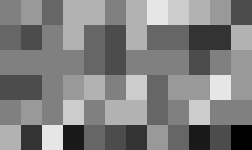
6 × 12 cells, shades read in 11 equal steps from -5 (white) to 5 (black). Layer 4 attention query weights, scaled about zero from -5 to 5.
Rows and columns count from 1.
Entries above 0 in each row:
2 8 3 3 1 9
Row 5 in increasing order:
-3 -3 -2 -2 -1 0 0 0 0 0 0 1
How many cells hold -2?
11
